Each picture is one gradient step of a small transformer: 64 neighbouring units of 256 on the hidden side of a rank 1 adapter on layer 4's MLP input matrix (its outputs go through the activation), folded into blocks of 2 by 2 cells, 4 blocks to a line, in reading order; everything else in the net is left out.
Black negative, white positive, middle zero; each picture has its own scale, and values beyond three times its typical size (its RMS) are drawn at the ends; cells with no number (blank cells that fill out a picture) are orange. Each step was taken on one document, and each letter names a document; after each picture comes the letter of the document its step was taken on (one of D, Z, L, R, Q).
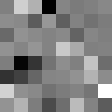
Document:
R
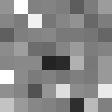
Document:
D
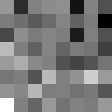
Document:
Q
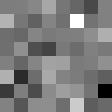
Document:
D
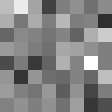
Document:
R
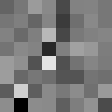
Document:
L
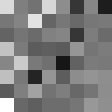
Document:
Q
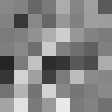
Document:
L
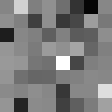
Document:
D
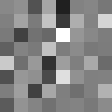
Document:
L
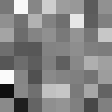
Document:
D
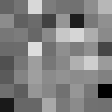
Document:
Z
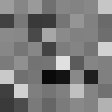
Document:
Z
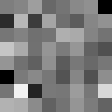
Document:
Z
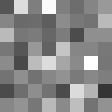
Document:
R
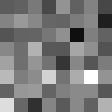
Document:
Q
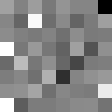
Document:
Q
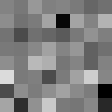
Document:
L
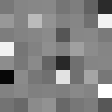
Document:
Z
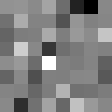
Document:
D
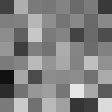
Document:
R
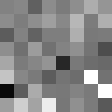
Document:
Z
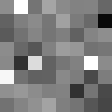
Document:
R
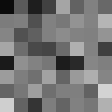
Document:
Q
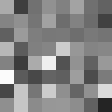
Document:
R
